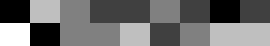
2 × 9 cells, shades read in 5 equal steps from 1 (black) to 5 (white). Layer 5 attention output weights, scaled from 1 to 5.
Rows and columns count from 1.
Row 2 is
5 1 3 3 4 2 3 4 4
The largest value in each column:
5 4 3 3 4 3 3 4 4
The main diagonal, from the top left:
1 1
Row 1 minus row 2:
-4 3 0 -1 -2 1 -1 -3 -2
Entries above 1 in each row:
7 8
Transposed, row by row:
1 5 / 4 1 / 3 3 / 2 3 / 2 4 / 3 2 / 2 3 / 1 4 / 2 4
